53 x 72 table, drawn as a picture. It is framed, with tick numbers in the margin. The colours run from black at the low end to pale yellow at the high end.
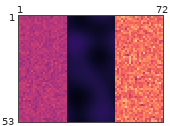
The table splits into one row of 3 panels. Panel 1,1: middling, fine-grained, faint in contrast. Panel 1,2: very low, smooth, faint in contrast. Panel 1,3: high, fine-grained.
